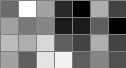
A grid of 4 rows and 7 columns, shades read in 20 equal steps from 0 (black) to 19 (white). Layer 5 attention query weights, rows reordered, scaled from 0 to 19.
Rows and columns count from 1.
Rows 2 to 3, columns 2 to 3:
9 10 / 13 16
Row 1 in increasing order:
0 3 5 8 12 13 19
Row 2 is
12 9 10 2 2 7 0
